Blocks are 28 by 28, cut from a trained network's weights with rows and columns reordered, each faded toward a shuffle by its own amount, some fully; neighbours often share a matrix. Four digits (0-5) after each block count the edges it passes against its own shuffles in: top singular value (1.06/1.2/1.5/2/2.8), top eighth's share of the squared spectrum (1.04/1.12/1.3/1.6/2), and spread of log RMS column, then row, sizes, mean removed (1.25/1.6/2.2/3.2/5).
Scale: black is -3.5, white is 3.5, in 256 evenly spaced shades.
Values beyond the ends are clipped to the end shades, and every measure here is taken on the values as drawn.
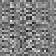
4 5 3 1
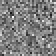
0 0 0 0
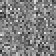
0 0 0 0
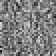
3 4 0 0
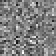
3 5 2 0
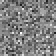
1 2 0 0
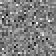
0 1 0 0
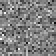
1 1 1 0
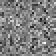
2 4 2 0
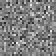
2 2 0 1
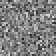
0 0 0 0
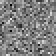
2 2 0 0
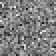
0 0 0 0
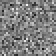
0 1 0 0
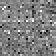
2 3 2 1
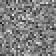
1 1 0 0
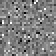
1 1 0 0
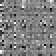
2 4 3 1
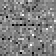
1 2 0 0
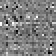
2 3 2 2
